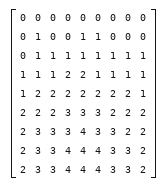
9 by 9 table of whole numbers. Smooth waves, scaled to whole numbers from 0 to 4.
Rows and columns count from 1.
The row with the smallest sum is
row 1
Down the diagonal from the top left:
0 1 1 2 2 3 3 3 2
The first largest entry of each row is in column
1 2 2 4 2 4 5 4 4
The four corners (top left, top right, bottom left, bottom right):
0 0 2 2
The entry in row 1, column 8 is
0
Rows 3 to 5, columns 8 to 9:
1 1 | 1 1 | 2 1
